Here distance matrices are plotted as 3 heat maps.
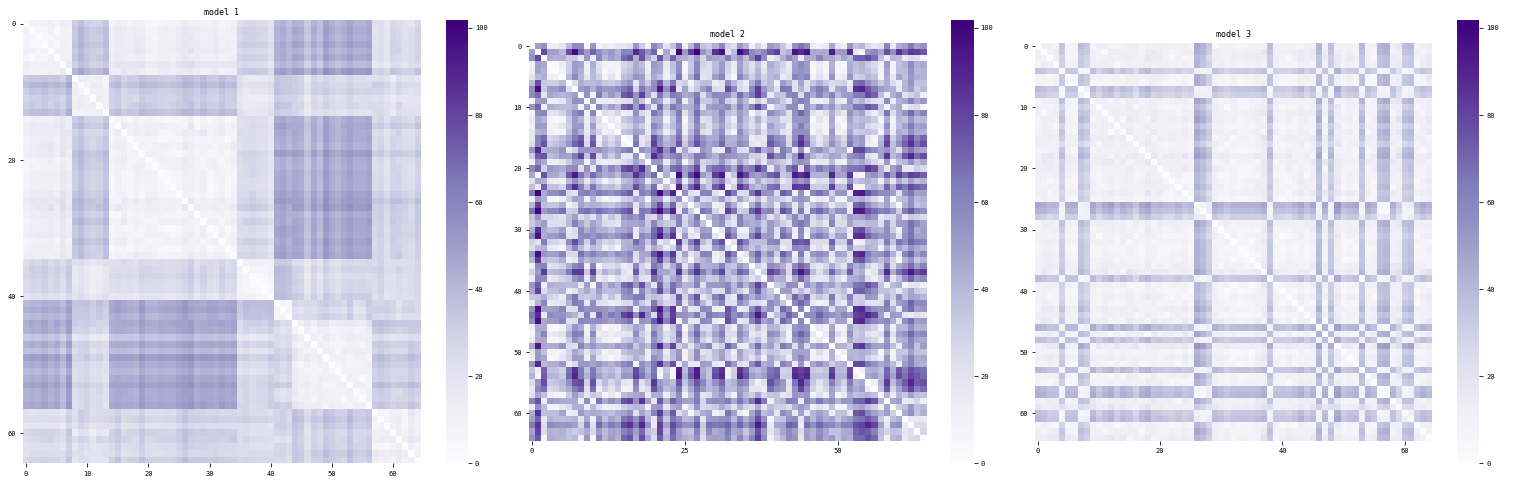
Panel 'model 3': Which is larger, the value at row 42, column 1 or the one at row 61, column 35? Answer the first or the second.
the second
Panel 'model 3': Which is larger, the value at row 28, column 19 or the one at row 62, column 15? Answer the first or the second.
the first
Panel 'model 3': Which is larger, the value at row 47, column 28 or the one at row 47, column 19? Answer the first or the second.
the first
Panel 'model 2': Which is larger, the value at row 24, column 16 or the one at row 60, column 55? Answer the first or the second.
the first
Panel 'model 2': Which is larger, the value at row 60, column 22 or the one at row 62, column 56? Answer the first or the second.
the second
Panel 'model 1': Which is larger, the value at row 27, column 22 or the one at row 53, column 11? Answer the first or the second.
the second
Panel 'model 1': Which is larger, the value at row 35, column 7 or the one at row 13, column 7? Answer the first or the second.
the second
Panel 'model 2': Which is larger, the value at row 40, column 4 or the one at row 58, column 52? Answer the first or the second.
the second
